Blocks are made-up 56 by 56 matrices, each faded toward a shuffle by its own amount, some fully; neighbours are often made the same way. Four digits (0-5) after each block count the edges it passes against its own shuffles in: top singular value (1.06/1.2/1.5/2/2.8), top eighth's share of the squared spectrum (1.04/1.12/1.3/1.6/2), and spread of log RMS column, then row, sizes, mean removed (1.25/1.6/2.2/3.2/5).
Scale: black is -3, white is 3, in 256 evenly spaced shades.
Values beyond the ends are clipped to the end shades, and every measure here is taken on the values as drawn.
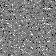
1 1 0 0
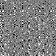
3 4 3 2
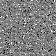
2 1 0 0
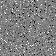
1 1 0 0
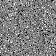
1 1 0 0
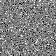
1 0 0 0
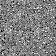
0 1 0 0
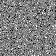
0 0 0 0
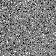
2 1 0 0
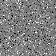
1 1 0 0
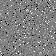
0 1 0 0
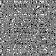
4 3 1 1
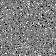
0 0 0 0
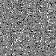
3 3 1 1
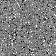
2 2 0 0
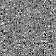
3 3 2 1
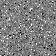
0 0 0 0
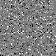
3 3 1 1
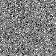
2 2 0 0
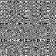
4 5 3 3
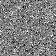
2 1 0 0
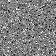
0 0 0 0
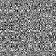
4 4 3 2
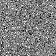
2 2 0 0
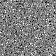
1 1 0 0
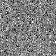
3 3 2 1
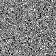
2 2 1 0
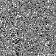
2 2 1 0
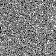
0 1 0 0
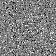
1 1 0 0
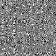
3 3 2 1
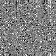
3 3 1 1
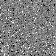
2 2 0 0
